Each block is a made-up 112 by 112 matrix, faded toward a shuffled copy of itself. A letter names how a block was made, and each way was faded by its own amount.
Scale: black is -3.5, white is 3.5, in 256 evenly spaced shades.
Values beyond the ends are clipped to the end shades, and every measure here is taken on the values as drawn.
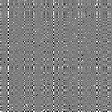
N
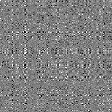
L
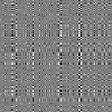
N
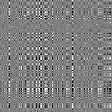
N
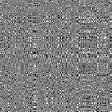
L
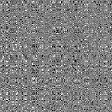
L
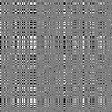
N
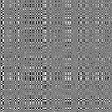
N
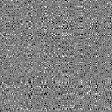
L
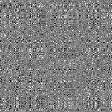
L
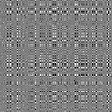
N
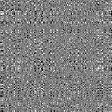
L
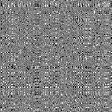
L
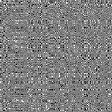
L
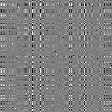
N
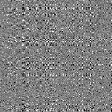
L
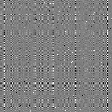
N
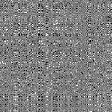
L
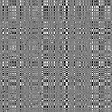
N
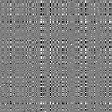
N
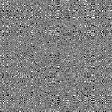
L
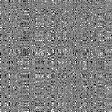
L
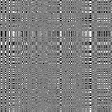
N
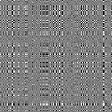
N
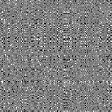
L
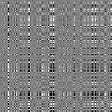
N
